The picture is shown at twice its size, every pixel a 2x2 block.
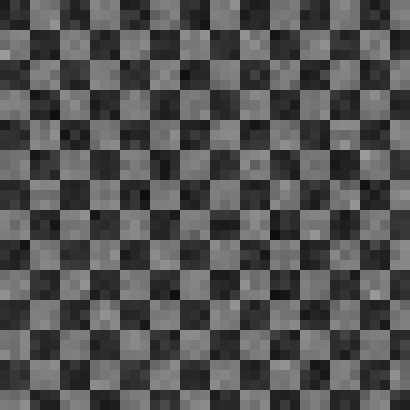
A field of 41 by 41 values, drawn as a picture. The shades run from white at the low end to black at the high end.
Odd rows or columns: none. Histogram: two levels. Average level on the scale: 70%. Slope: none. Seam: none. Grain: checkered. Mirror symmetry: none.
